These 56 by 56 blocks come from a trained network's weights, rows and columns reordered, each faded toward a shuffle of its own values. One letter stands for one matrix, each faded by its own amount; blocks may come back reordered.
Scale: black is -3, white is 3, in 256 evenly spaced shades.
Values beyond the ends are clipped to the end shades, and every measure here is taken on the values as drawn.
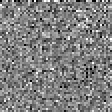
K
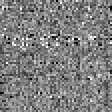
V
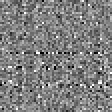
V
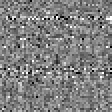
V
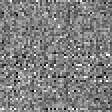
V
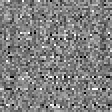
V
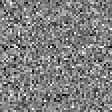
K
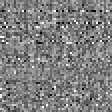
V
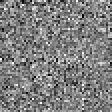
K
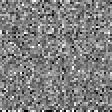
K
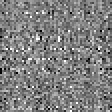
V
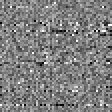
V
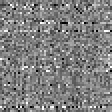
V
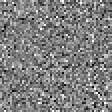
K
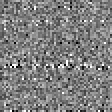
V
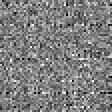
V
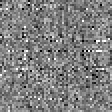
V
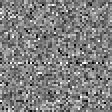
K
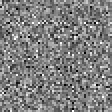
K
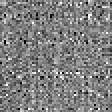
V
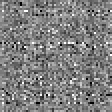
V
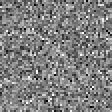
K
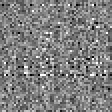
V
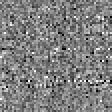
V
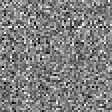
K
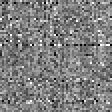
V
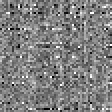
V
